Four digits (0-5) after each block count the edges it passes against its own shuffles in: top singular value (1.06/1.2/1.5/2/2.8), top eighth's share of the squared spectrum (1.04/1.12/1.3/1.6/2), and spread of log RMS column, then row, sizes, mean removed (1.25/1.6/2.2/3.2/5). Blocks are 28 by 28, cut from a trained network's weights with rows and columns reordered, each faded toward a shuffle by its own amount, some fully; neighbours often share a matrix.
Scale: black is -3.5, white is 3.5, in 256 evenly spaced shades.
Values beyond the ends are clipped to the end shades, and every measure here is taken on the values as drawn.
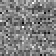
2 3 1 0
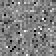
0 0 0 0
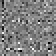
2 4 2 1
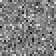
0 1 0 0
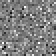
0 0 0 0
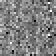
1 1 1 0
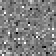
0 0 0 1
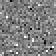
0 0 0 0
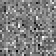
1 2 0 0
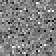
0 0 0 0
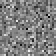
0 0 0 0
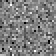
0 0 0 0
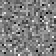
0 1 0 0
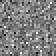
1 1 0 0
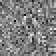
2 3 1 0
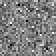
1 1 0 0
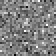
2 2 0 0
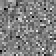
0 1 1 0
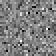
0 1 0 0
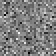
1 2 0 0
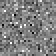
0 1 0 0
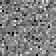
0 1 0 0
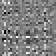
3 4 3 1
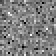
0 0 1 0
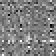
2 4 2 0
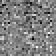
2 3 2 1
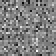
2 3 1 0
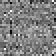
2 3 2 1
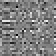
3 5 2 2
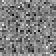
2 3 0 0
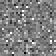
2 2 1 0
